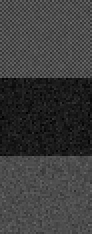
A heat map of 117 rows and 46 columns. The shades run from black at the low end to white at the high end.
The table splits into 3 rows of 1 panel. Panel 1,1: low, checkered. Panel 2,1: very low, fine-grained, faint in contrast. Panel 3,1: low, fine-grained, faint in contrast.
